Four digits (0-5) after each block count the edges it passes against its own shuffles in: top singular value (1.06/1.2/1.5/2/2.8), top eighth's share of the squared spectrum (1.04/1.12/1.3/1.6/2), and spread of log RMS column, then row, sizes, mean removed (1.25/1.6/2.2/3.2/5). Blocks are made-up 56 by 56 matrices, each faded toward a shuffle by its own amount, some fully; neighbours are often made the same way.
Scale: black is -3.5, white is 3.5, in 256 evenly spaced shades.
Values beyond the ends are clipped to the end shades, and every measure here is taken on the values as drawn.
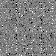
3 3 1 0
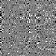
4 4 3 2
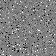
0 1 0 0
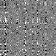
4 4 3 2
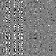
4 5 3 2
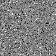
0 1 0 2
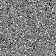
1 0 0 0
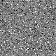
0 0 0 0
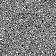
0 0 0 0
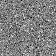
0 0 0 0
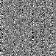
1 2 3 0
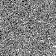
0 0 1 0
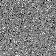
0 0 0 0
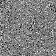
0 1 2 0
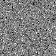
0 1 1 0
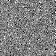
1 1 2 0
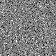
0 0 0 0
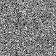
1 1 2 0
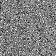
0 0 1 0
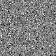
0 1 2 0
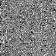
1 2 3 0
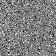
0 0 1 0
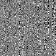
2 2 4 0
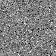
0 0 1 0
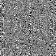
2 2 3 0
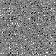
3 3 1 1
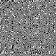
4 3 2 2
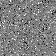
2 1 0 0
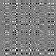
5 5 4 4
